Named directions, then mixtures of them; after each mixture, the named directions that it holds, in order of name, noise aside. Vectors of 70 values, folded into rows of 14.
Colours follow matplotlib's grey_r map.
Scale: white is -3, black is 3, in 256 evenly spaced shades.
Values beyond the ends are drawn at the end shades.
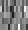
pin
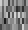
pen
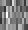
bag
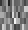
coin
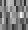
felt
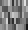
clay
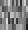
clay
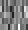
pin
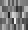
clay, coin, pen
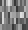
clay, felt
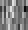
bag, pin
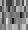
felt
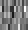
pin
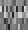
felt, pen, pin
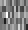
bag, pen, pin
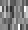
pin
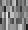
bag, clay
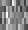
bag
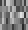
felt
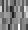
pin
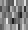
clay, felt, pin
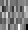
bag, clay, pin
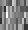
bag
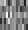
bag, pen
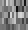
felt, pen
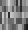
bag, clay, felt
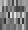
clay, pen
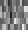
coin, felt, pin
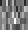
coin, felt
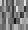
coin, felt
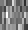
bag
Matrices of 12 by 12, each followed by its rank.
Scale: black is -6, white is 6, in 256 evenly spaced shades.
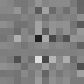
two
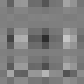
one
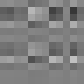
one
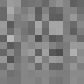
two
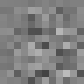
two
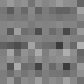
two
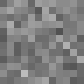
full rank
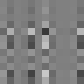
one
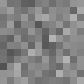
full rank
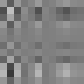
one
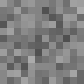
full rank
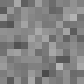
full rank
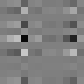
one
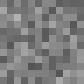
full rank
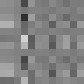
two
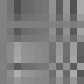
one
